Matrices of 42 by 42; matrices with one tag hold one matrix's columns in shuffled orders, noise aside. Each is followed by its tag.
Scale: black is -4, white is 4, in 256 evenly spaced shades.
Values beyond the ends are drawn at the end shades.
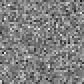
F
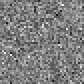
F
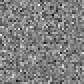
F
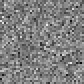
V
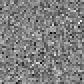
V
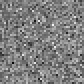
V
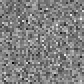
V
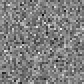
F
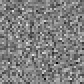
V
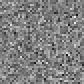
V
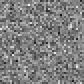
F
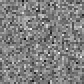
F
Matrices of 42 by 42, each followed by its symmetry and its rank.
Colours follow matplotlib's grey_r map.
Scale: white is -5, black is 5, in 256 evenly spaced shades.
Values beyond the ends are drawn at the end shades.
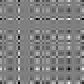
symmetric, rank one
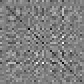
symmetric, rank five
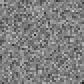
symmetric, full rank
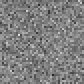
neither, full rank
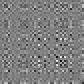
symmetric, rank three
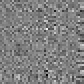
neither, rank five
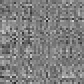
neither, rank five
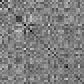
symmetric, rank five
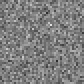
neither, full rank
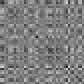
symmetric, rank three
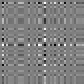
symmetric, rank one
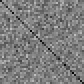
symmetric, full rank
